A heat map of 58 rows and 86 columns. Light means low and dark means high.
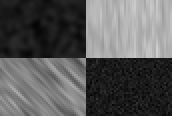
It is made of 2 by 2 panels. Panel 1,1: very high, blotchy, faint in contrast. Panel 1,2: low, streaked downward, faint in contrast. Panel 2,1: middling, slanting down to the right. Panel 2,2: very high, fine-grained, faint in contrast.
